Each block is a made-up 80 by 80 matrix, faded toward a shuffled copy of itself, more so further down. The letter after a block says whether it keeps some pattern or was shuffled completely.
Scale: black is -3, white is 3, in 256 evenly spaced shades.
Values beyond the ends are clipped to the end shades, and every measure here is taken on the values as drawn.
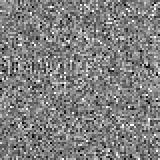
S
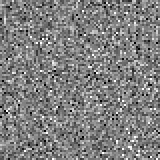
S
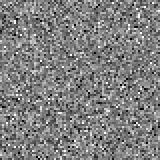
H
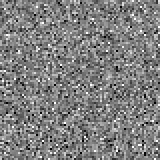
S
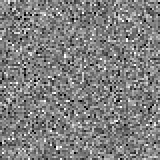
S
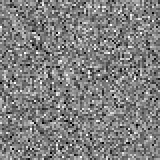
H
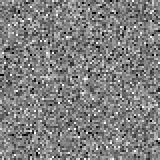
H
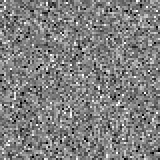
H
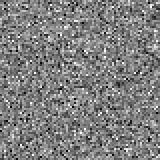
S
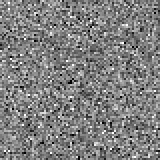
H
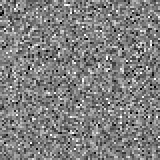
H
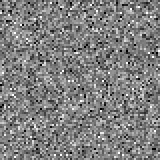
H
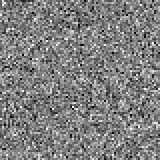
H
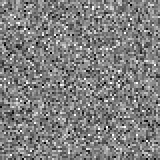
S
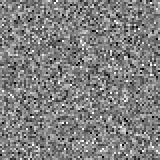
H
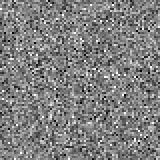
S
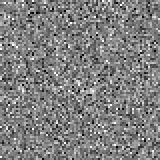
S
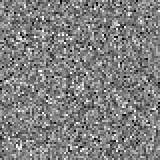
H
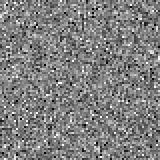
H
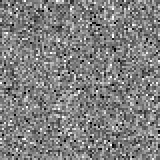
S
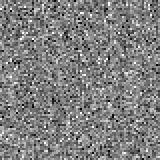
S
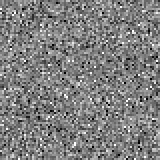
S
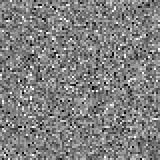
S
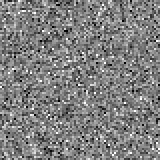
S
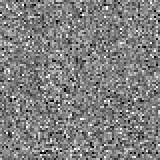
S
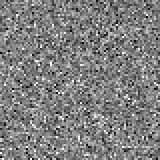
H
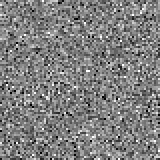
S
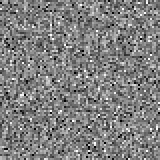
S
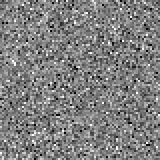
H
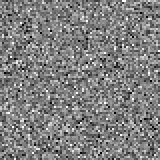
S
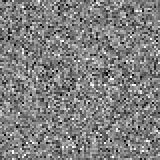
S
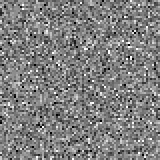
S
